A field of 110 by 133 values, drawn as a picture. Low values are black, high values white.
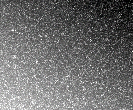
No regular stripes run through it. Neither half mirrors the other. The ninth with the highest average is the bottom left. There is an overall slope up to the bottom left. The top right is the ninth with the lowest average.
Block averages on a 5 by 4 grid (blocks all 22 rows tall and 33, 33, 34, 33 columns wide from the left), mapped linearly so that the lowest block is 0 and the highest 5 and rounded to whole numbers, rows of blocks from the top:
2110 | 3211 | 4321 | 4432 | 5443
